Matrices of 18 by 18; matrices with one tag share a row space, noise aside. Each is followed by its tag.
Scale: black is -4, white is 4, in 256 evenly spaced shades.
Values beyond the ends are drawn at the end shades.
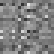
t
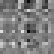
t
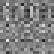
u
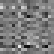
t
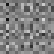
u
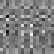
u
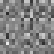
u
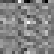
t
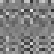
u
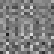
u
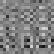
u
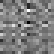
t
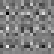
u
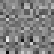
u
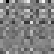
u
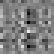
t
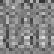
u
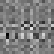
u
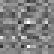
t
